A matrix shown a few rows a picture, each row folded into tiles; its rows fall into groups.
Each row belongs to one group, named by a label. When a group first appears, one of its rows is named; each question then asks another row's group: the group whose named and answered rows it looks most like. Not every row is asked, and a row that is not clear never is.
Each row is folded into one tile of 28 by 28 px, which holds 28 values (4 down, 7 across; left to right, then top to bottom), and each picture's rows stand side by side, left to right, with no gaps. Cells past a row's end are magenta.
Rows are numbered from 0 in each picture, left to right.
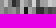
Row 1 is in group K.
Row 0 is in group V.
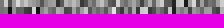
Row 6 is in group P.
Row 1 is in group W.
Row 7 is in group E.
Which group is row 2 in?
K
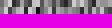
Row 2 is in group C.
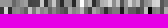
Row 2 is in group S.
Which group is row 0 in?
W
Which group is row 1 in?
P
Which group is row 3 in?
E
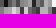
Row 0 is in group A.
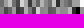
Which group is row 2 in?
E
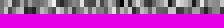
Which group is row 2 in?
C
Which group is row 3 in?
P
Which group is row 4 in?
P
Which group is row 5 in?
C
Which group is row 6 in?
K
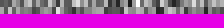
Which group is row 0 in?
P
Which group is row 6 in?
C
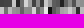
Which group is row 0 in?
P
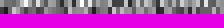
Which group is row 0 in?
S
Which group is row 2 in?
S
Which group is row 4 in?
P
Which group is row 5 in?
E
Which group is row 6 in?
K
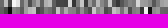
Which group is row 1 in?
K
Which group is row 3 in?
P
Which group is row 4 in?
C
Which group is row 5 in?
W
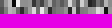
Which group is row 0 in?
E
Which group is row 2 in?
P
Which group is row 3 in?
A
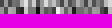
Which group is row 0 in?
E
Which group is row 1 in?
W
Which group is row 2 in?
C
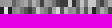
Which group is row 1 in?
E
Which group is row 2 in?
P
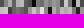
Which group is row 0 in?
K
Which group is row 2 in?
A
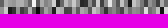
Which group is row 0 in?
K
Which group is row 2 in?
K
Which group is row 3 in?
P
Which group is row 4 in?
S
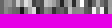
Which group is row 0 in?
E
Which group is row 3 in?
P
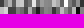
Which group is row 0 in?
K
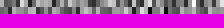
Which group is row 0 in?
S
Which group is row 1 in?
K
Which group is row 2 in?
K
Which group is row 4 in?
A
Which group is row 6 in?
S
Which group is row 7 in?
S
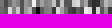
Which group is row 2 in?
K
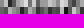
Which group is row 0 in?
E
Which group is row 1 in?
K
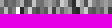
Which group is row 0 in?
A
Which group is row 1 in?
V
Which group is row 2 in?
E
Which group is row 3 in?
V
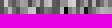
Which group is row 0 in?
E
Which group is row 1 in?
K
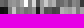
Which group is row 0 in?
S
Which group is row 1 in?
W
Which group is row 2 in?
A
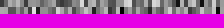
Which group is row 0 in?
K
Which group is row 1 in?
W
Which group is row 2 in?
C
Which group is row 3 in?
V
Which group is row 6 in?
P
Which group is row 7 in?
A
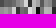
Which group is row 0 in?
C
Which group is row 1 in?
V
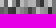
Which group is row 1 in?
E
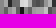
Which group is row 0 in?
E
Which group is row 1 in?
A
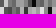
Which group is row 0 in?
V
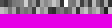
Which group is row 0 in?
C
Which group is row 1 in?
P
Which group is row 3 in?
A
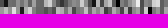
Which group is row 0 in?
A
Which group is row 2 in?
C
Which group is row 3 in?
P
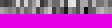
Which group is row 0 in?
C
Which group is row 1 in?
V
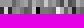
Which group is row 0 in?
W
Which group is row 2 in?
C
